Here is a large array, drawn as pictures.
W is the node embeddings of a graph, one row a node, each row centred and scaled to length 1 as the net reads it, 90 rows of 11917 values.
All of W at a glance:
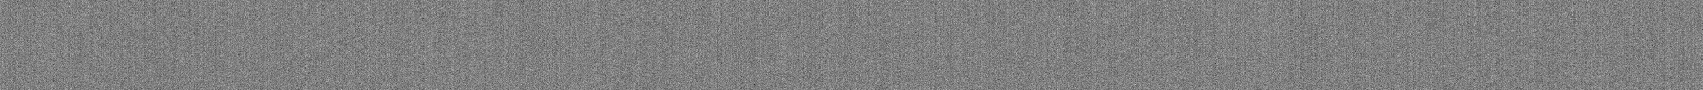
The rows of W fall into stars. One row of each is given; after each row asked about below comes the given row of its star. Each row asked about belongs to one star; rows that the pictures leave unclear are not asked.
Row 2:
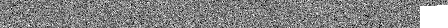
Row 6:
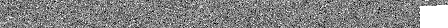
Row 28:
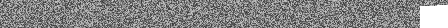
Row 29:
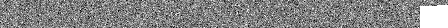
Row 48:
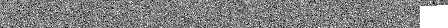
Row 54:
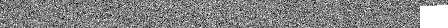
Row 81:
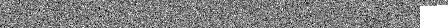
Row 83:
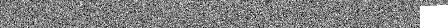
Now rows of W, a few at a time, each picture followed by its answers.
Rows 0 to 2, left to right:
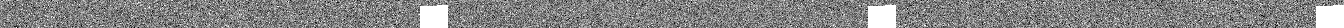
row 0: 6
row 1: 28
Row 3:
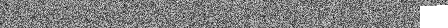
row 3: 83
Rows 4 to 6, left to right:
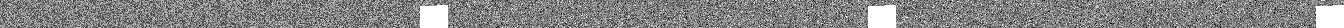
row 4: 83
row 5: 81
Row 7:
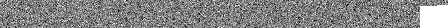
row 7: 29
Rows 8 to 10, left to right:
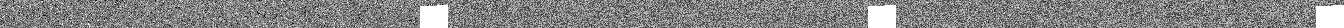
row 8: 54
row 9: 81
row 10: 48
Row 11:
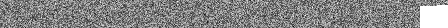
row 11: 6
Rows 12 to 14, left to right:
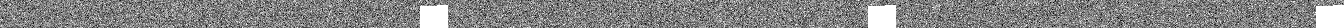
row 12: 83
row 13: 83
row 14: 6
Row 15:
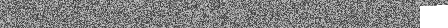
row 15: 6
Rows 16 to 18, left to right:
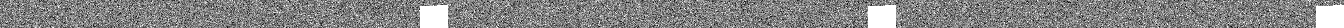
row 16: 28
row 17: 28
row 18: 48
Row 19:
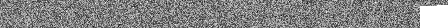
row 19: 83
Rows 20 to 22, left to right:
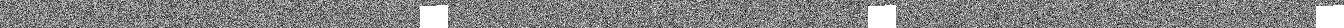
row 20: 48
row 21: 83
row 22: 83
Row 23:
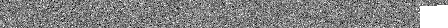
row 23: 6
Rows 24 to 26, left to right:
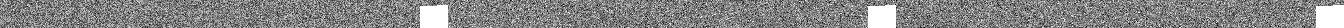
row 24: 6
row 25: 29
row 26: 28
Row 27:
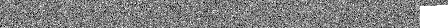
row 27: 81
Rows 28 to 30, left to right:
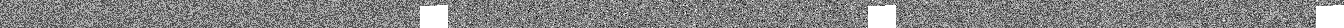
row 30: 83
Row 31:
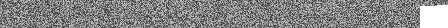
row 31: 2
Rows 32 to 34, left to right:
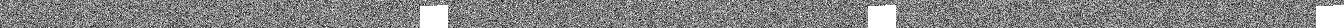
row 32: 28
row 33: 54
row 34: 29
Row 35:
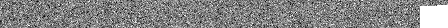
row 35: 2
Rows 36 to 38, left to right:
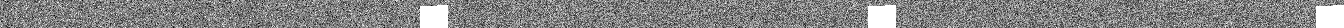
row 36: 29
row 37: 81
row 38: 81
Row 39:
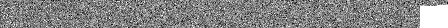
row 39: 54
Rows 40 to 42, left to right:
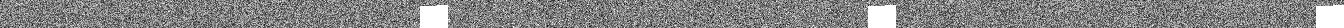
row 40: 28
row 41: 83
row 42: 2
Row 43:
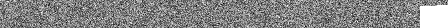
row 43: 81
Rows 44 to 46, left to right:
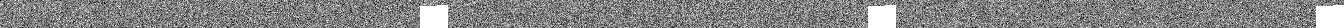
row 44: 28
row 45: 81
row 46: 48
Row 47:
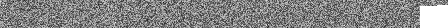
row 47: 29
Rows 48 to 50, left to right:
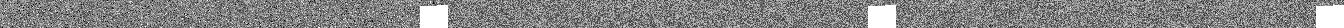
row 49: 54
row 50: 83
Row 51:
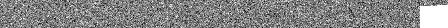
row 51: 28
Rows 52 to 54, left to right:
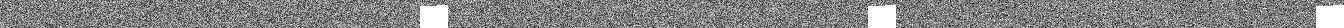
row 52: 81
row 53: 54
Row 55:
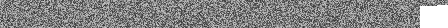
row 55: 29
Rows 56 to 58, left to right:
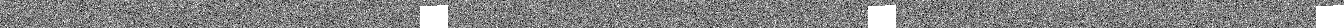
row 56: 29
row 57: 28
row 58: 2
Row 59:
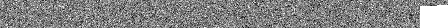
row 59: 29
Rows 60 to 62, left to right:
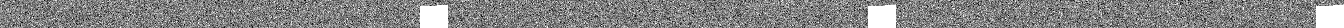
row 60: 81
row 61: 2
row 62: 54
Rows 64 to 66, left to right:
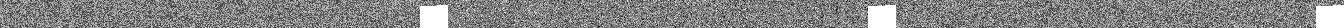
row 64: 48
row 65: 28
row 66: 83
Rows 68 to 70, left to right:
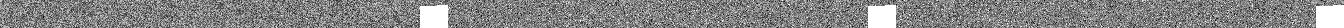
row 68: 48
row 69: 2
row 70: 6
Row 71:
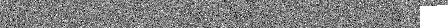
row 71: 29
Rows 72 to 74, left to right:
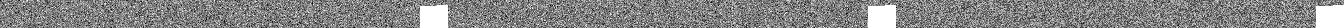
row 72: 2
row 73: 83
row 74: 28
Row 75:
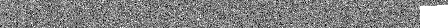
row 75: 81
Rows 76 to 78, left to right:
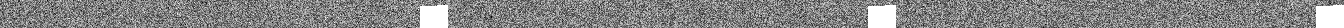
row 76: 2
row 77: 6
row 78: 48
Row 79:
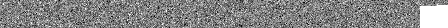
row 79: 81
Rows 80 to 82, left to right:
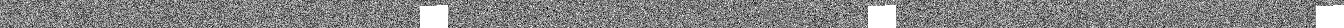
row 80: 48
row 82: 29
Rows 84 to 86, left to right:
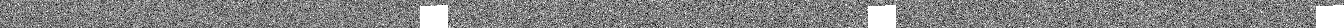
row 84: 28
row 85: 29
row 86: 54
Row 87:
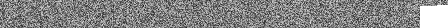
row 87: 83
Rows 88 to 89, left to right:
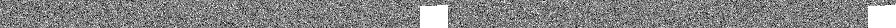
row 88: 2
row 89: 54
